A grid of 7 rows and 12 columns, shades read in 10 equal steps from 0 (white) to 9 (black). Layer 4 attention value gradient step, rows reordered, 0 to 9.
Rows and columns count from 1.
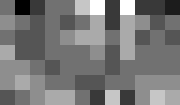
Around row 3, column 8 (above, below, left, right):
7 6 3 3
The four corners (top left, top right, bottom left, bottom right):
5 8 6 3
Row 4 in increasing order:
3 3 4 5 5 5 5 5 5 6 6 6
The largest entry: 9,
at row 1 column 2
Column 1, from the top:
5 4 5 3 4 4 6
